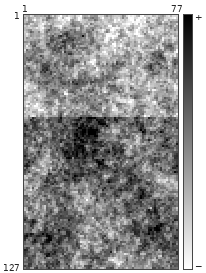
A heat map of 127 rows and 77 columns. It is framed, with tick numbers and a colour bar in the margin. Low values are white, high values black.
Seam: horizontal, 40% of the way down, the bottom part higher. Stripes: none. Grain: blotchy. Ninth with the lowest average: top right. Ninth with the highest average: centre. Average level on the scale: 50%.
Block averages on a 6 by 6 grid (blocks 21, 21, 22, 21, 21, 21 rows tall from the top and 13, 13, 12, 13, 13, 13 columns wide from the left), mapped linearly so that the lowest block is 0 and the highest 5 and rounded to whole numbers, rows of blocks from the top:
1 2 2 0 0 1 | 2 3 2 2 1 2 | 2 3 5 3 2 3 | 3 4 5 4 3 3 | 3 4 2 3 4 4 | 4 4 2 2 3 4
